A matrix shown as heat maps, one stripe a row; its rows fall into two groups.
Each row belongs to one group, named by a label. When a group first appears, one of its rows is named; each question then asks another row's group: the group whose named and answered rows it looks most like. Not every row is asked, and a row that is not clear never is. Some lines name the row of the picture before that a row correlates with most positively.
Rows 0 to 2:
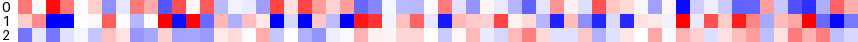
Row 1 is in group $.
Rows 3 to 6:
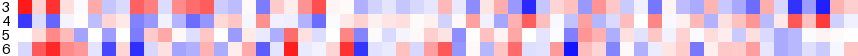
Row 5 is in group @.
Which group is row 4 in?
$
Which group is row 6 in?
@
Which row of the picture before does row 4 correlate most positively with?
2
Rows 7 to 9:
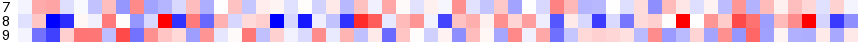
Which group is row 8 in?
$
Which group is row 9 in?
@
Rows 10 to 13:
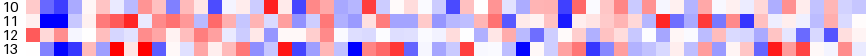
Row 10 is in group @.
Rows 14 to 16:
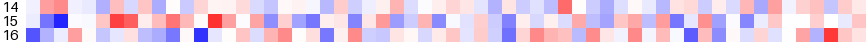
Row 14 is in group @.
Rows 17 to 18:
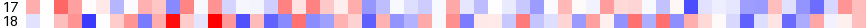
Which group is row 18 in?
@
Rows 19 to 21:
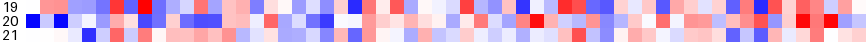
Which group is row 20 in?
$
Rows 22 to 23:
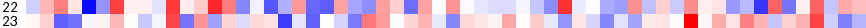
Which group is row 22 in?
@
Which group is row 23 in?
$
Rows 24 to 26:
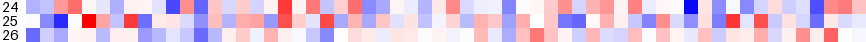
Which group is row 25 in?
@
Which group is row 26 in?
$
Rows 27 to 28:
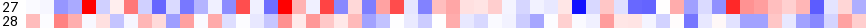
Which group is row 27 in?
@
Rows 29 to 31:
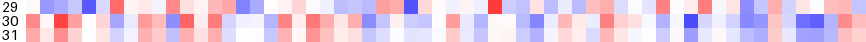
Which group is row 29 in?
@
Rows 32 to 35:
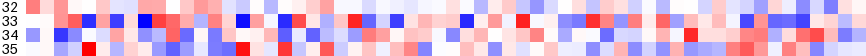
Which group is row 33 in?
@
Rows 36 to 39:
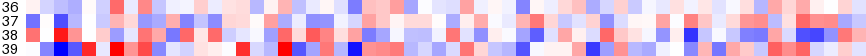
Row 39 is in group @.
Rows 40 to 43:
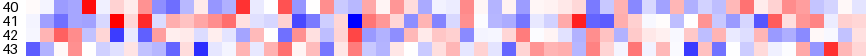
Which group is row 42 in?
@
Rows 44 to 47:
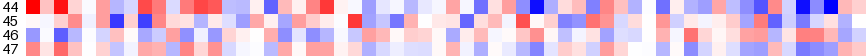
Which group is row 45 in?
@
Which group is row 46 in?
$
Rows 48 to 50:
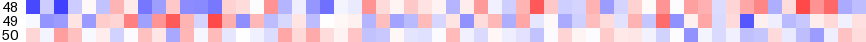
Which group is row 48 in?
$
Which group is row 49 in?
@
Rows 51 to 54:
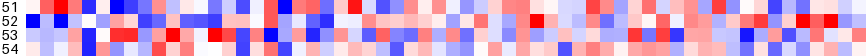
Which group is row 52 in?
$
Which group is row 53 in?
@
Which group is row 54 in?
@
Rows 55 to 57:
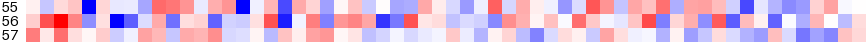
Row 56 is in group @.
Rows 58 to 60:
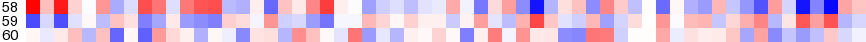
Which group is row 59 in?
$
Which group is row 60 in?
@
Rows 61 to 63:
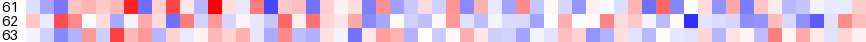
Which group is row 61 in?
@
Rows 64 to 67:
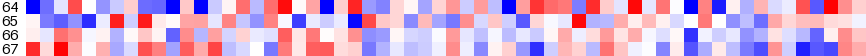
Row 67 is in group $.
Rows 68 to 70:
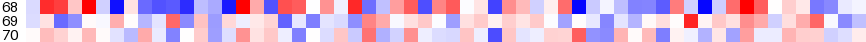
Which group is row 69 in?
$
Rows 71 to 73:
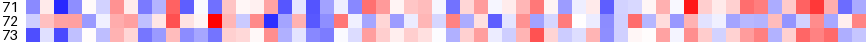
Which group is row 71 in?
$
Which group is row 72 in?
@
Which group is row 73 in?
$
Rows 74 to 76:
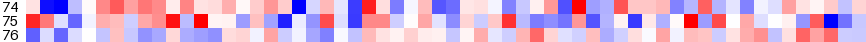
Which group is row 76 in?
$
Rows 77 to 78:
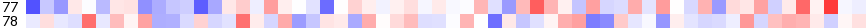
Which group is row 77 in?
$
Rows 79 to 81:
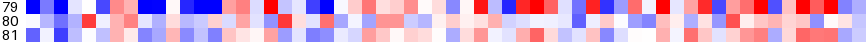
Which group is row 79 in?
$
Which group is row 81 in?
$
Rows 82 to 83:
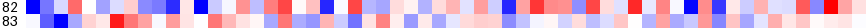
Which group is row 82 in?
$
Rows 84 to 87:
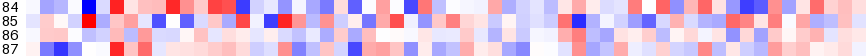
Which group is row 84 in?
@
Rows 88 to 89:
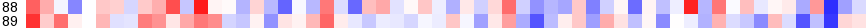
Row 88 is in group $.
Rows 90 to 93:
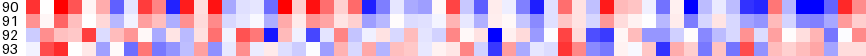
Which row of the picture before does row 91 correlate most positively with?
89
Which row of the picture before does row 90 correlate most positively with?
89
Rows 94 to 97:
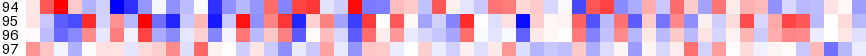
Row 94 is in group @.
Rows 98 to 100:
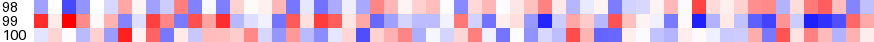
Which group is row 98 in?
$
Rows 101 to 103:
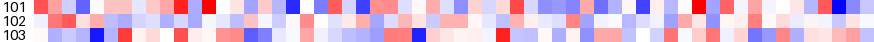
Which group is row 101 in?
$
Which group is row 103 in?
@
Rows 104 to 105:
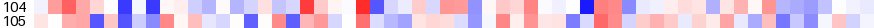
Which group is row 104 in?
@
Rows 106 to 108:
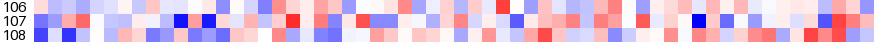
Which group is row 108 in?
$
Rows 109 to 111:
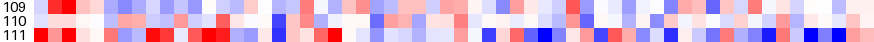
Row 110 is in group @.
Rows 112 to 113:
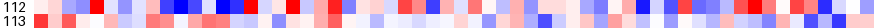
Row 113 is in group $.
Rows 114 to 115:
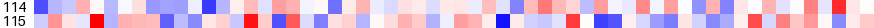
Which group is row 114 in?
$
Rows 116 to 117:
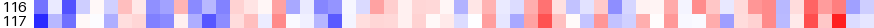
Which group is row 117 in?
$
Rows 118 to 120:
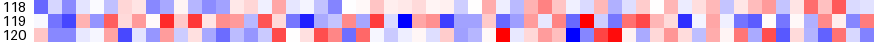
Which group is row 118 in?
$
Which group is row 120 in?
@
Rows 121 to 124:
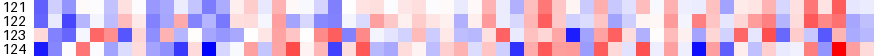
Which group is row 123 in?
@
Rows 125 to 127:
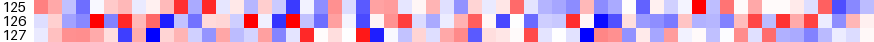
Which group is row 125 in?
$
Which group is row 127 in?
@
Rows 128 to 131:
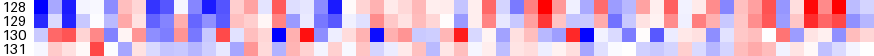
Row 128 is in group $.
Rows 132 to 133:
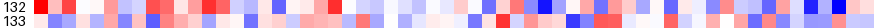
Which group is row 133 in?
@
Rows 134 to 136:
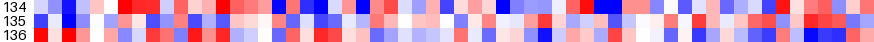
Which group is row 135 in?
$
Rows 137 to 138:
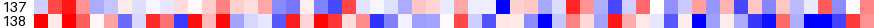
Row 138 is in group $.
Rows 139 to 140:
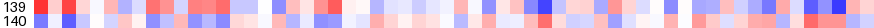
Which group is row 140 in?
$
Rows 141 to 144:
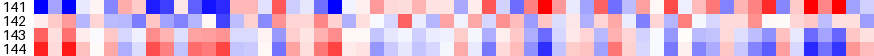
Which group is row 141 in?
$
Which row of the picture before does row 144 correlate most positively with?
139
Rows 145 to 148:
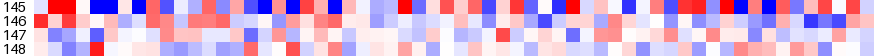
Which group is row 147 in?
@
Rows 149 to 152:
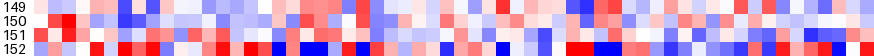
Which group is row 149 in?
@
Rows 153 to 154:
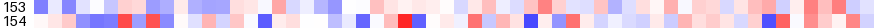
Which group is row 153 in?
$
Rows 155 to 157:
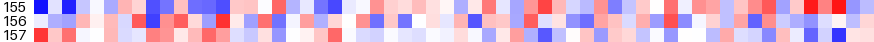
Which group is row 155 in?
$
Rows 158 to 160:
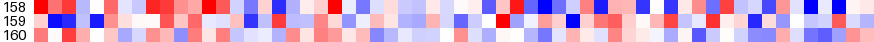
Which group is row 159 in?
@
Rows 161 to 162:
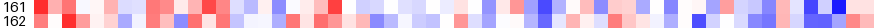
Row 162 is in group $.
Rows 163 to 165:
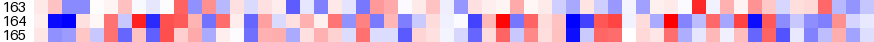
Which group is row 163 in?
$
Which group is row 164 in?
@
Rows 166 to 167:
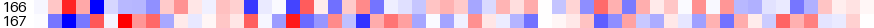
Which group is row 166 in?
@
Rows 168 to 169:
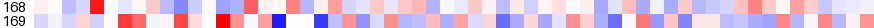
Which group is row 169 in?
@
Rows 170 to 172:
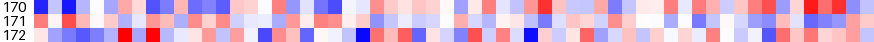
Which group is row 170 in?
$
